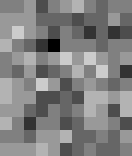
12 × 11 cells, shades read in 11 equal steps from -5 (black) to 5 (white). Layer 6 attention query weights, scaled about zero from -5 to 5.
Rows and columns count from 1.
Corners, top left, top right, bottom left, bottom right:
0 0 1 0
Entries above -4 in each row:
11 11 11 10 11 11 11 11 11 11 11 11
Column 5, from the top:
0 -1 -2 -5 1 -1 1 -2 0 0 1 1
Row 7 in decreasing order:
3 2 1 1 1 0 0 0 0 -1 -2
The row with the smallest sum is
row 4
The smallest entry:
-5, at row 4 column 5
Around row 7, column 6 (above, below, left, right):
0 -1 1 0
